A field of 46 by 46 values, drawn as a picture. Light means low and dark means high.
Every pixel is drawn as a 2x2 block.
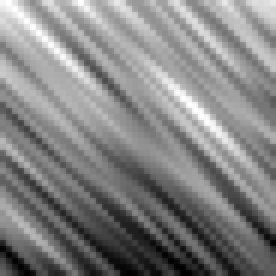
The top left is the ninth with the lowest average. The ninth with the highest average is the bottom middle. Streaks slant down to the right. The field climbs toward the bottom.
